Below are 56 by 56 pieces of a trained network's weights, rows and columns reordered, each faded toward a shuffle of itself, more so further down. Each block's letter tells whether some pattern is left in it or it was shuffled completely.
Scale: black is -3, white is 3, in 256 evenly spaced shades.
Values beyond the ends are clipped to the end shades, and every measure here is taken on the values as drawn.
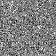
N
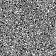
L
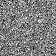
L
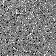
L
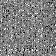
N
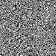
N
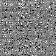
N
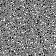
L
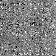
N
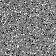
L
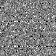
N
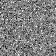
L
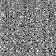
N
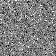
L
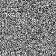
N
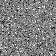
L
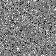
L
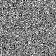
N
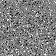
L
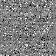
N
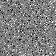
L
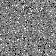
L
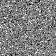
L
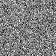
L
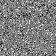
L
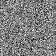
L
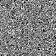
N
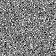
N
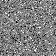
L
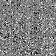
N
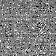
N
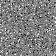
L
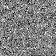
L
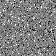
L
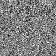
N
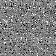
N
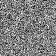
L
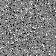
L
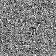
N
